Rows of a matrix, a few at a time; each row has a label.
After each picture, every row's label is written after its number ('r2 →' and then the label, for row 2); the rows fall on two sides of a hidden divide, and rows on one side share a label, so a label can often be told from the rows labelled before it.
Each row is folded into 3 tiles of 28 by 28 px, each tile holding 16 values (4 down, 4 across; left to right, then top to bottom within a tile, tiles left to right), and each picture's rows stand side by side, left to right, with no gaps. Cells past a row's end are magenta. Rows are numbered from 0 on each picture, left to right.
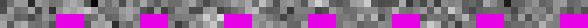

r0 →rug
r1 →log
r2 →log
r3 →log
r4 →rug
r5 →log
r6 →log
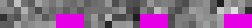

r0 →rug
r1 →rug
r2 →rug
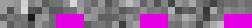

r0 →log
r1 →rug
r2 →log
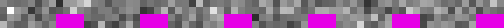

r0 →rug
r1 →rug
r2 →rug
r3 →rug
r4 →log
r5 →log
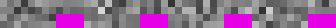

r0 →rug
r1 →log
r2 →log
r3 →log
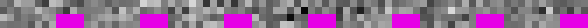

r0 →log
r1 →log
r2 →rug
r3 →rug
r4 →rug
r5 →rug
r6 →log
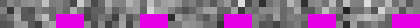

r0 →log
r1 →rug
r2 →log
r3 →rug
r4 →log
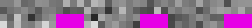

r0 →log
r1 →log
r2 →rug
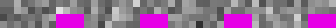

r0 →rug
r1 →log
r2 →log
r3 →log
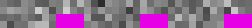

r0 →rug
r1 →rug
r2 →log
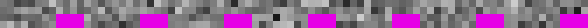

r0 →log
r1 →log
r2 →rug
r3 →log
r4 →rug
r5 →rug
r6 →log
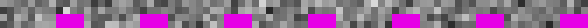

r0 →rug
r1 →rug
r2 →log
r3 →log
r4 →log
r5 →log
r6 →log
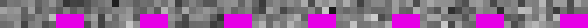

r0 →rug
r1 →rug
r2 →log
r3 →log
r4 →log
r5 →log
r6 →log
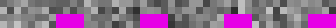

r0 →log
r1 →rug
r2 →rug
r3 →log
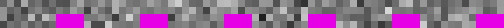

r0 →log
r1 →log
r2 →log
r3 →log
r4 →log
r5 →log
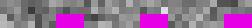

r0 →log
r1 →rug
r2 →rug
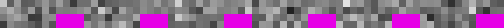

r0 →rug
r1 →log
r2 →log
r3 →rug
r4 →log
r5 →log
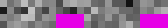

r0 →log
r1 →rug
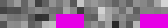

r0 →rug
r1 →log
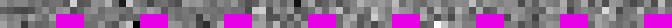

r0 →log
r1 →rug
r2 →log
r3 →log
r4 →log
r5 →log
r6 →log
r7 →log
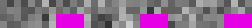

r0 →rug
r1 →rug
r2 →rug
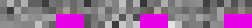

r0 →log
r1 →log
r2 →log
